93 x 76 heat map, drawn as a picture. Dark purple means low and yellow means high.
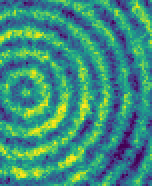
Rings spread out from the middle left. Overall the values sit about 50% of the way up the scale. The ninth with the lowest average is the bottom right. No row or column stands out. The texture is blotchy.
